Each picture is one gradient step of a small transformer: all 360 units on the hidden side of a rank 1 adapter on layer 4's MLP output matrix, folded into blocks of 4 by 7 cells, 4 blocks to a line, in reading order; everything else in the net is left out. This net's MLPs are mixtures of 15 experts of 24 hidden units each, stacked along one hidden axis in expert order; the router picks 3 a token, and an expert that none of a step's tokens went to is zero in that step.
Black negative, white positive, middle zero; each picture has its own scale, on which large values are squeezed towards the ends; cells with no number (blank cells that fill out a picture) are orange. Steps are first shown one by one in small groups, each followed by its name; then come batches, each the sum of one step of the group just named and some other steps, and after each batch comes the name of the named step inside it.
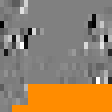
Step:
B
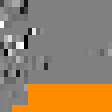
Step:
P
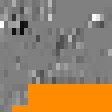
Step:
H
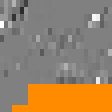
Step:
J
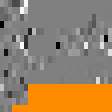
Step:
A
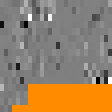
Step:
A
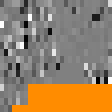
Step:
P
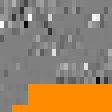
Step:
J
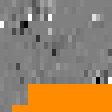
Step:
H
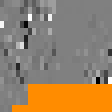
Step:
P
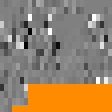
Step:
B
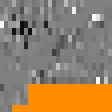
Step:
H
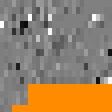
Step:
H
